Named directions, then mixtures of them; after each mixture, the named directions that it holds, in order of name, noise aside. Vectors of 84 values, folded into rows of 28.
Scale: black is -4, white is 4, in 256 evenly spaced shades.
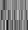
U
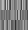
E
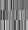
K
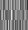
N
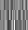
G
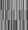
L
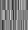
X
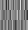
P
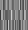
N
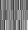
K, X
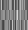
P, X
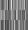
K, N, P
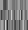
K, U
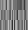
G, L, X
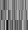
U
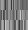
K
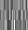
G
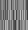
K, L, X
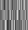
G, U, X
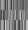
K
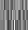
G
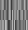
G, K, L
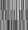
L, U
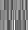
G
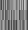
L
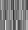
K, X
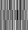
P, U, X
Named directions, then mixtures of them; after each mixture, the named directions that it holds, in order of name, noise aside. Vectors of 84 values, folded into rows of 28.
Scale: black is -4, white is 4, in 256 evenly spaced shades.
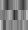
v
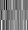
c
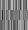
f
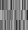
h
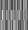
f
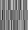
f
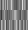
c, h, v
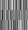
f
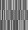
f, h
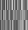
c, f, h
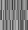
f, h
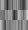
v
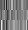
c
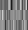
f, h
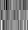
c, v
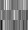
c, v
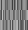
f, h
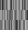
h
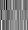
c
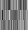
f, v
